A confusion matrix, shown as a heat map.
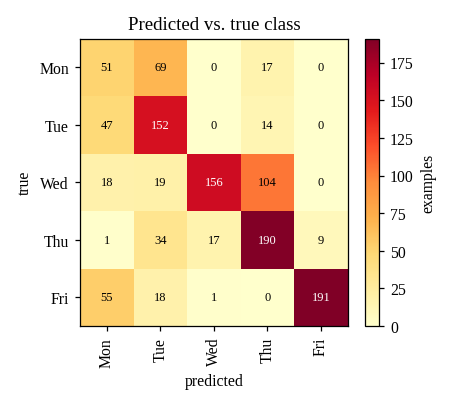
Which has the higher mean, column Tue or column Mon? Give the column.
Tue
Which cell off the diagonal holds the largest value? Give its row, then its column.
Wed, Thu
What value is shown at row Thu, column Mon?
1
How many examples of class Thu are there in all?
251
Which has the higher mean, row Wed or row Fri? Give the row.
Wed
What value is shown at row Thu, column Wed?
17
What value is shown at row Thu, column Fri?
9
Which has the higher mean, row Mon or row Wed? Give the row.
Wed
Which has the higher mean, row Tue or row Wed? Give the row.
Wed
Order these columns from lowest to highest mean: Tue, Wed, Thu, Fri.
Wed, Fri, Tue, Thu
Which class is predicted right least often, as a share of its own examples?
Mon
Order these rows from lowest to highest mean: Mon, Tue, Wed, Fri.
Mon, Tue, Fri, Wed
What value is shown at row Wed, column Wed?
156
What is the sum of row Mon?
137
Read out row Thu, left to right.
1 34 17 190 9
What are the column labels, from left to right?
Mon, Tue, Wed, Thu, Fri
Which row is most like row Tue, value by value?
Mon
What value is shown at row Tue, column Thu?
14
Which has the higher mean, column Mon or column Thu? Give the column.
Thu
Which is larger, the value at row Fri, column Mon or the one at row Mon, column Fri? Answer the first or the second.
the first
